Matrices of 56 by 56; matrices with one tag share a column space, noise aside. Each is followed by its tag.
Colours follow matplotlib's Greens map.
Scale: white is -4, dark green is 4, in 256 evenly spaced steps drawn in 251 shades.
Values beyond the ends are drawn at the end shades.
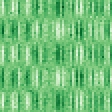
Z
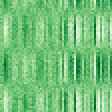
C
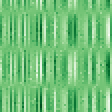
C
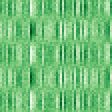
Z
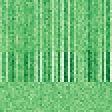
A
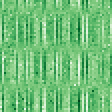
C
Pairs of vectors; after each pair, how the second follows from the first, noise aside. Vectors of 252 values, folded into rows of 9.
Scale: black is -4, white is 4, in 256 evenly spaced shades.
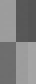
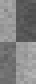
copied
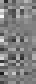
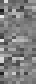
sign-scrambled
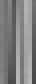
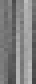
copied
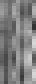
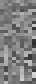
sign-scrambled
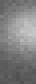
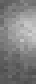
copied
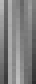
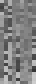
sign-scrambled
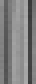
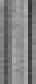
copied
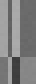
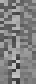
sign-scrambled
